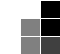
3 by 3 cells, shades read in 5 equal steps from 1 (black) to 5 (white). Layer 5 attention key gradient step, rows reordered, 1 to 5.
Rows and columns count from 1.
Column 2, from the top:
5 3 3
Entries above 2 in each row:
2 2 2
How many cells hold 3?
2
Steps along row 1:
same down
